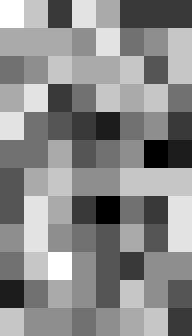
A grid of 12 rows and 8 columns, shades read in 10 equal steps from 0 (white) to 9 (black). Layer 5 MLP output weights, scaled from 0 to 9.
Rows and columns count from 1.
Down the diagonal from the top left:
0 3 2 5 8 4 2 1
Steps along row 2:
same same up down up down down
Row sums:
34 25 27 28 43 45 25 39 30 32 38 31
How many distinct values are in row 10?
6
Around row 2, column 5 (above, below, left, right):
3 3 4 5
